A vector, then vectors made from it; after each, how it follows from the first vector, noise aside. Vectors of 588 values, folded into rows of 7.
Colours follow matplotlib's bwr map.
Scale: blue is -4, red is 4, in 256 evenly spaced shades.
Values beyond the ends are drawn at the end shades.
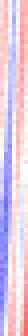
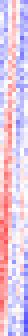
negated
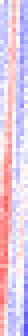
negated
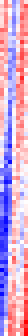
scaled up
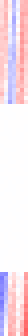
partly zeroed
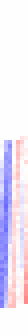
partly zeroed
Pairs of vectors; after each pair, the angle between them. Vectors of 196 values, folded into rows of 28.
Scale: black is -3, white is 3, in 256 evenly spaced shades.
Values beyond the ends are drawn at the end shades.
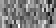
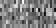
orthogonal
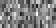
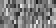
partly opposed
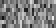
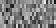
orthogonal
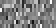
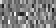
orthogonal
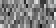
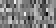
orthogonal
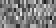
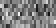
partly opposed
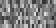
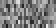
nearly opposite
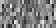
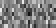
orthogonal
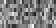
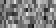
nearly opposite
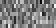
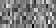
orthogonal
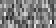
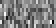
nearly parallel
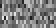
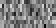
partly opposed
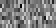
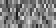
partly aligned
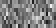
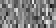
nearly opposite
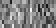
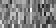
nearly parallel
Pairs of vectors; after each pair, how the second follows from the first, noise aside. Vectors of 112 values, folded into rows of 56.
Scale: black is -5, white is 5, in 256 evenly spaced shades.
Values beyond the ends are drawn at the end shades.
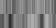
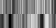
scaled up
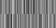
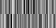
scaled up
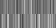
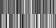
scaled up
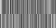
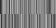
negated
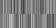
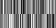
scaled up
